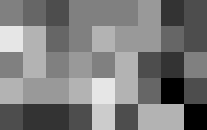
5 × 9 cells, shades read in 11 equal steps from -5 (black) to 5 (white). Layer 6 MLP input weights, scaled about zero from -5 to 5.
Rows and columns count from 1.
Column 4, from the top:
0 0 1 2 -2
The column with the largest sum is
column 5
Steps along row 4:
down same up up down down down up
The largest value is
4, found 2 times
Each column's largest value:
4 2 1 2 4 2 2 2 0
